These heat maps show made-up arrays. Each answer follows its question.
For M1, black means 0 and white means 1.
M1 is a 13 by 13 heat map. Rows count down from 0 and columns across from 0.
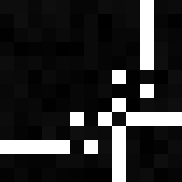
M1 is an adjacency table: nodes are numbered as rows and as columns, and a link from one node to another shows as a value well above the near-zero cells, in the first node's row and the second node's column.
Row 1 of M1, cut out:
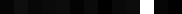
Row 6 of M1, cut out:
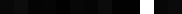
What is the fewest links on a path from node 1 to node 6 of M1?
2
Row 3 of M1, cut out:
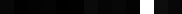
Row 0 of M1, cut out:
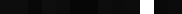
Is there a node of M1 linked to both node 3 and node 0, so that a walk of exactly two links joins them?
yes
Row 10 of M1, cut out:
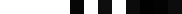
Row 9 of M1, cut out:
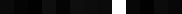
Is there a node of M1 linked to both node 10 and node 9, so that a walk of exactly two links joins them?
yes
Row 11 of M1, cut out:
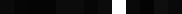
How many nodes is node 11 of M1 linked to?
1
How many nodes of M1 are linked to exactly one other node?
11
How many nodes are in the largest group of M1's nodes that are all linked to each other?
2
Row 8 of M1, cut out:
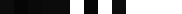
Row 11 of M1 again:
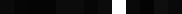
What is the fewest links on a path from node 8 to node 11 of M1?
1
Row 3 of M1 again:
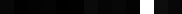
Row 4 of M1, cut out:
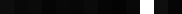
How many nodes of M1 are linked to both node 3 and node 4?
1
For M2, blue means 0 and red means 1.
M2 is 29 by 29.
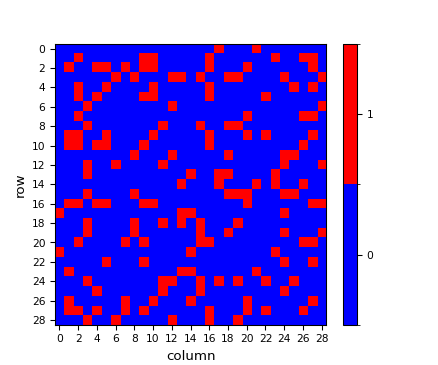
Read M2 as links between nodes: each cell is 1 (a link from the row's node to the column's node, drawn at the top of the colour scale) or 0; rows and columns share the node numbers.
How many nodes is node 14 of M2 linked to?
5
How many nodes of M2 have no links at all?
0
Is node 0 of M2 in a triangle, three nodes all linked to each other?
no
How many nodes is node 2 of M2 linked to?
9
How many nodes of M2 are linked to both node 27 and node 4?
2
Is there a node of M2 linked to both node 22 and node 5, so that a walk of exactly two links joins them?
yes
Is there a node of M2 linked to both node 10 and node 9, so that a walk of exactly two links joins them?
yes
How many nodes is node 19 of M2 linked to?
6
